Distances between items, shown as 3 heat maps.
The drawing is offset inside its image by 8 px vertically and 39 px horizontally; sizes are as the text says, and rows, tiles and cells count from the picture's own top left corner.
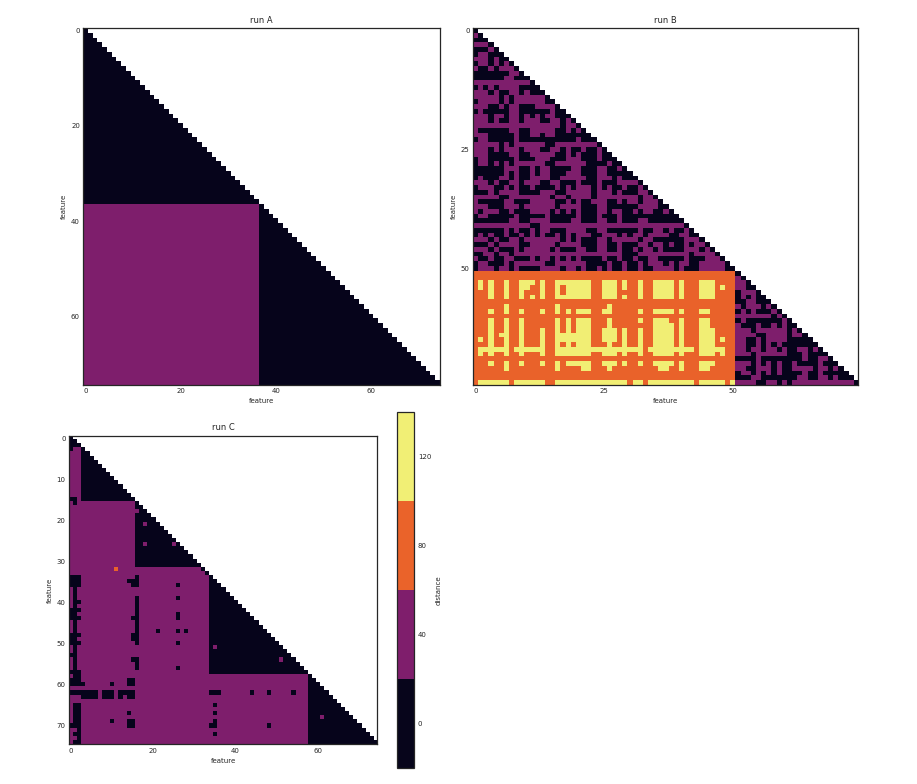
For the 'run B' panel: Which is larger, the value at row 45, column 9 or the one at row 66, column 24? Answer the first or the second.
the second
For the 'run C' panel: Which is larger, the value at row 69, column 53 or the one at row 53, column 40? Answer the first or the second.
the first
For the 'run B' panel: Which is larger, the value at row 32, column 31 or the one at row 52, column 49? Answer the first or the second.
the second
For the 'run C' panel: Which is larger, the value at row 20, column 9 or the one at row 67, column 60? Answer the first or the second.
the first
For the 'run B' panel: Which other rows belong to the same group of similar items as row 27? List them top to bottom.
0, 1, 2, 3, 4, 5, 6, 7, 8, 9, 10, 11, 12, 13, 14, 15, 16, 17, 18, 19, 20, 21, 22, 23, 24, 25, 26, 28, 29, 30, 31, 32, 33, 34, 35, 36, 37, 38, 39, 40, 41, 42, 43, 44, 45, 46, 47, 48, 49, 50
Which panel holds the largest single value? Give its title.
run B
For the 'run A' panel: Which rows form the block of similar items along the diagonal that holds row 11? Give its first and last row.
0 to 36
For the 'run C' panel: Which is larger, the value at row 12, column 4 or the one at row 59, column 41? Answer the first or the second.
the second
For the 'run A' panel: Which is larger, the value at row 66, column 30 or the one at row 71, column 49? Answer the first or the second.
the first
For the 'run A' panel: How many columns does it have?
75
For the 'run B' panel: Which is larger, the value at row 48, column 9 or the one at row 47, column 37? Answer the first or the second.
the second
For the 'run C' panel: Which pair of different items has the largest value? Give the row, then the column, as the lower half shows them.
32, 11
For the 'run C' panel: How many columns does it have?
75
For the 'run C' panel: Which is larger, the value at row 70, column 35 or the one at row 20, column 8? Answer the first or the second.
the second
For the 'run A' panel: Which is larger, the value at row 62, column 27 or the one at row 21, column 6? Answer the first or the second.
the first
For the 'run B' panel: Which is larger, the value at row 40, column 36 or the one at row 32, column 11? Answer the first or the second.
the second
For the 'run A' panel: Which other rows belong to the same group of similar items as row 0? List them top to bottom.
1, 2, 3, 4, 5, 6, 7, 8, 9, 10, 11, 12, 13, 14, 15, 16, 17, 18, 19, 20, 21, 22, 23, 24, 25, 26, 27, 28, 29, 30, 31, 32, 33, 34, 35, 36
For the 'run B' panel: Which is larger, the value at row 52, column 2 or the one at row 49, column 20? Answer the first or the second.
the first
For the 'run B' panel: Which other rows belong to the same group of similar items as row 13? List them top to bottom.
0, 1, 2, 3, 4, 5, 6, 7, 8, 9, 10, 11, 12, 14, 15, 16, 17, 18, 19, 20, 21, 22, 23, 24, 25, 26, 27, 28, 29, 30, 31, 32, 33, 34, 35, 36, 37, 38, 39, 40, 41, 42, 43, 44, 45, 46, 47, 48, 49, 50
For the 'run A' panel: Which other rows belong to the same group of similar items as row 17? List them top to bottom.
0, 1, 2, 3, 4, 5, 6, 7, 8, 9, 10, 11, 12, 13, 14, 15, 16, 18, 19, 20, 21, 22, 23, 24, 25, 26, 27, 28, 29, 30, 31, 32, 33, 34, 35, 36
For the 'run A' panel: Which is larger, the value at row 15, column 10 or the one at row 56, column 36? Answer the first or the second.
the second
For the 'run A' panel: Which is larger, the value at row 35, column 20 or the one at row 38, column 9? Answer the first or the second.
the second
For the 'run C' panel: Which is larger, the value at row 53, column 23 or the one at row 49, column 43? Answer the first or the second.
the first
